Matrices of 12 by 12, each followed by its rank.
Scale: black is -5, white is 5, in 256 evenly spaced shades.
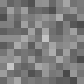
full rank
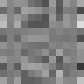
two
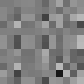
two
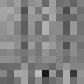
two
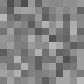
full rank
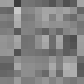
two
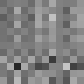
two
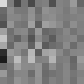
two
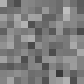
full rank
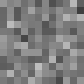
full rank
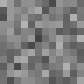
full rank
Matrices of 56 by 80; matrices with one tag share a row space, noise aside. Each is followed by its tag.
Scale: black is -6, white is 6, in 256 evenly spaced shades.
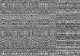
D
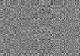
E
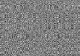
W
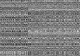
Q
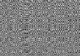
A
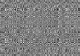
W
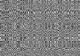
W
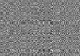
E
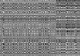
D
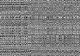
Q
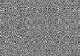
W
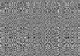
W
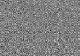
W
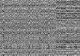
D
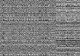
D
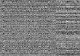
D
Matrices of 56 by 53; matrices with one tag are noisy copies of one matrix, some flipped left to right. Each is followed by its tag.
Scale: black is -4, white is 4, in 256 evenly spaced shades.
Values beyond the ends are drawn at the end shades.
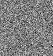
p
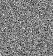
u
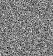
u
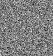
u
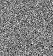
p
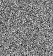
p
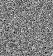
u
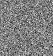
p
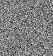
p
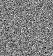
u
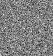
u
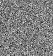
p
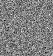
u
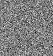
p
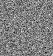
u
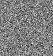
p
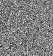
p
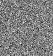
p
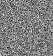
u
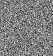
p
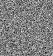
u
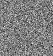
p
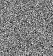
p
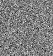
p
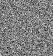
u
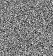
p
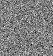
p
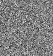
p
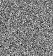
p
